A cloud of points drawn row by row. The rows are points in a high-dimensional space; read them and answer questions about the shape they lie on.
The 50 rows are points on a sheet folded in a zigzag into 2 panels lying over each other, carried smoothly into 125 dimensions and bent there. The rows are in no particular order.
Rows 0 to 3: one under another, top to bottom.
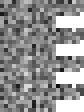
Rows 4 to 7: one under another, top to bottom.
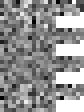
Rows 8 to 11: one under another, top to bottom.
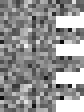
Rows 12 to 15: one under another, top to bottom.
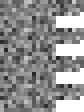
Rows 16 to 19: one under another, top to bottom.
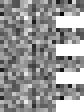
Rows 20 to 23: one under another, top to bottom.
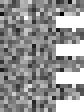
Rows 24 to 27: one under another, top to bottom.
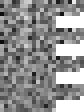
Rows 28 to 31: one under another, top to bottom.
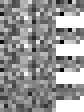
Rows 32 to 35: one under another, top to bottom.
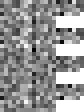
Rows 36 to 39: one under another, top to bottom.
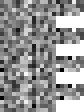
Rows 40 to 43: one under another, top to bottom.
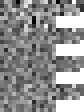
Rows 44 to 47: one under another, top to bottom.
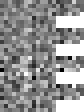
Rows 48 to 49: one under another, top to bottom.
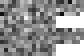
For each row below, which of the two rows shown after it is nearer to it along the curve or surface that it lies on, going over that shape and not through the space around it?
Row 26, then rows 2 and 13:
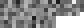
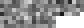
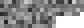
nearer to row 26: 13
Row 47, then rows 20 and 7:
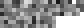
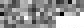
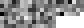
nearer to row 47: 7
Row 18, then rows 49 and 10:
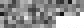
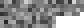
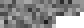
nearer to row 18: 10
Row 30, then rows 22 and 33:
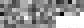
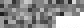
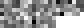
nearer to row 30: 33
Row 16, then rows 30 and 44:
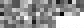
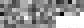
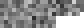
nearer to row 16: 30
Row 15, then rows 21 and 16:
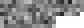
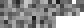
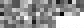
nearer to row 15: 16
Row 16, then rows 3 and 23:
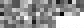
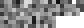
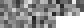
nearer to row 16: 23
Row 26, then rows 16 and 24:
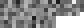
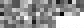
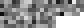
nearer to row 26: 24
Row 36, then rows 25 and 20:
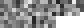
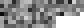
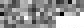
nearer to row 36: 20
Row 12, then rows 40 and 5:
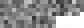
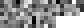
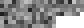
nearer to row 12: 40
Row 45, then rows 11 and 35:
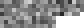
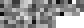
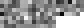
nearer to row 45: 35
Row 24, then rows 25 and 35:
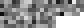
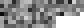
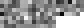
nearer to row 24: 25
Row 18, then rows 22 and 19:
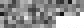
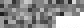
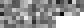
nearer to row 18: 19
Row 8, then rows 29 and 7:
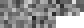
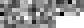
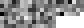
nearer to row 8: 29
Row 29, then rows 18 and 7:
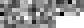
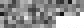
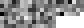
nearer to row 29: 18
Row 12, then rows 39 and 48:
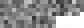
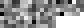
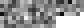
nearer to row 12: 48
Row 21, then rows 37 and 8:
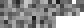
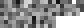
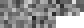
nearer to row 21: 37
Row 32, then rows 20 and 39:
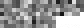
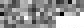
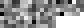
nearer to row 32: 20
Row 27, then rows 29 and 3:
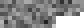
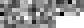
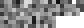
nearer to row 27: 29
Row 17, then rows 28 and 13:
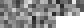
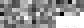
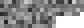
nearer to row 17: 28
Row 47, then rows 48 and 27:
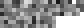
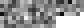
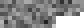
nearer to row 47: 48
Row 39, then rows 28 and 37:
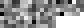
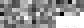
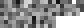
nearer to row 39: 28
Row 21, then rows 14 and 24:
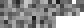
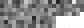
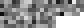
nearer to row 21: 14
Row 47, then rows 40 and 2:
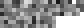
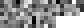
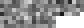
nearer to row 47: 40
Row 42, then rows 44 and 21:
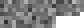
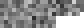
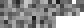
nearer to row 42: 21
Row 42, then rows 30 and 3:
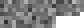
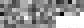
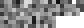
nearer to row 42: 3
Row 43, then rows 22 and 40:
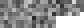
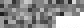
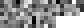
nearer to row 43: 40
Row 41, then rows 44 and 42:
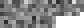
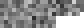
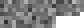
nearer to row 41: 42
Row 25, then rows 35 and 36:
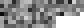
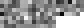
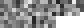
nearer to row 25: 35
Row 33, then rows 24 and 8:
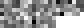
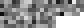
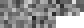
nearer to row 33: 24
